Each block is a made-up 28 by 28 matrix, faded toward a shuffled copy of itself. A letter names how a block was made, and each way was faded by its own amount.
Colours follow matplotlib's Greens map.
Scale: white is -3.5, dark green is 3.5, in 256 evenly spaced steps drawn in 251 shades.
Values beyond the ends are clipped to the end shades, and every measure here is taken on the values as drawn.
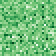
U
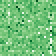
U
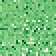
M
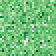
U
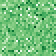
M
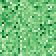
U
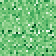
M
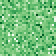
U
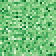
M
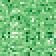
M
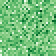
U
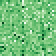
U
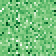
U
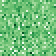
M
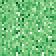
U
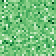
U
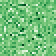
M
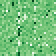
U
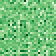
M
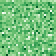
U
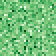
U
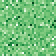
M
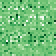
M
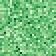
U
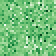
U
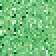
U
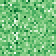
U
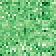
M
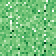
U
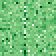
U
